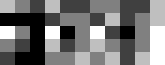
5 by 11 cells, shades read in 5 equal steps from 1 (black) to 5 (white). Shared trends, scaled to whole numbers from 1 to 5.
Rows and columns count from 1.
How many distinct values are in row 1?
3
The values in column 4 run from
2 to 5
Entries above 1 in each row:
11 8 8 10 9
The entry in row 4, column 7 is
4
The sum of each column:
15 10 6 18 11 15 17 16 9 15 23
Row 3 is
5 3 1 5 1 3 5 2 1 3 5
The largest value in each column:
5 3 2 5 3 4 5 4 2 4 5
